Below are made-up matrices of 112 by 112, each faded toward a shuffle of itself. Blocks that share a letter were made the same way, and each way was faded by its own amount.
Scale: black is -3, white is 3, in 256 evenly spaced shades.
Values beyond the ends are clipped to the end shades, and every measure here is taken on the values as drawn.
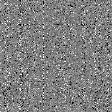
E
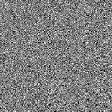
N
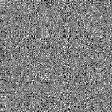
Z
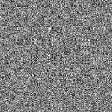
N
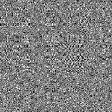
Z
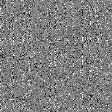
E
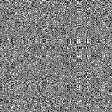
Z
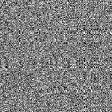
N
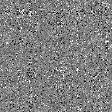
E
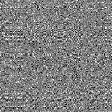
Z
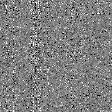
E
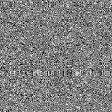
Z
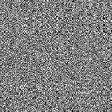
N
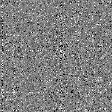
E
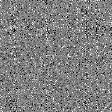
E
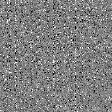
E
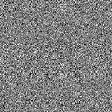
N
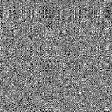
Z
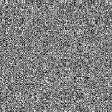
N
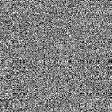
N
